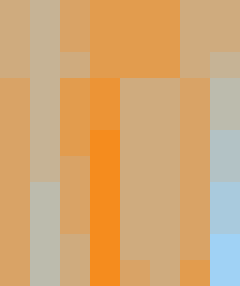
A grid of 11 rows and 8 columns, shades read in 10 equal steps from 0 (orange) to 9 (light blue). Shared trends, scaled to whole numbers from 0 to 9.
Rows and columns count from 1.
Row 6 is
3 5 2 0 4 4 3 7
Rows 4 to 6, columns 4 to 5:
1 4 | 1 4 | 0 4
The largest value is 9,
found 2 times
